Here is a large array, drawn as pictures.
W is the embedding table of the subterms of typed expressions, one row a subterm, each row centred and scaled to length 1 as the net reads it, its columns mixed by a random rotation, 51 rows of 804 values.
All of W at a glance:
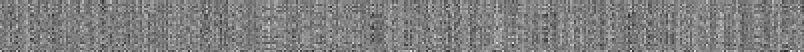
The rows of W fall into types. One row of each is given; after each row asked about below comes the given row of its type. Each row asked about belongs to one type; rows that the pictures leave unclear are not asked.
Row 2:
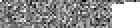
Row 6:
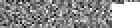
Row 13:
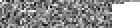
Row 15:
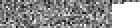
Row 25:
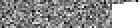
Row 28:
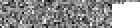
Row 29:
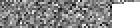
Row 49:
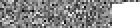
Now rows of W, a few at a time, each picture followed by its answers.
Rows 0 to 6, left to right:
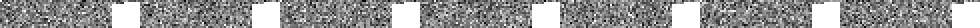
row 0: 2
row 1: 25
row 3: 25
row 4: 49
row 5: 13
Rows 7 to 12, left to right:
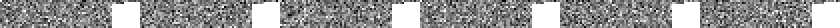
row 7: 2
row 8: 25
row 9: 2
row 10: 2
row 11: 6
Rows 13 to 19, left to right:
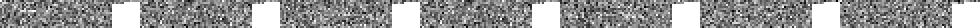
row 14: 28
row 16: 28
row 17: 29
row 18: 25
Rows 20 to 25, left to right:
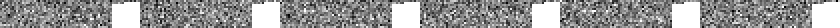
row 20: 15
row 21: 6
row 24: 13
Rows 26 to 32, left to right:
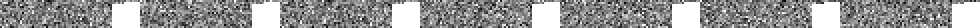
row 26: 28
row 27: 13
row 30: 29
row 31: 2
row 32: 15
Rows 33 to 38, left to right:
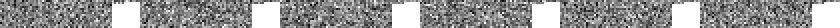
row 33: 28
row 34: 15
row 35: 13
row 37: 49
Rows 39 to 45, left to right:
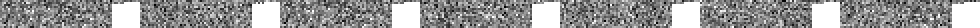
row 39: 15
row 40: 28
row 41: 15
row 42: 29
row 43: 49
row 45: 15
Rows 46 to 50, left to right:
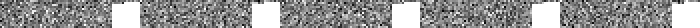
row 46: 6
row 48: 29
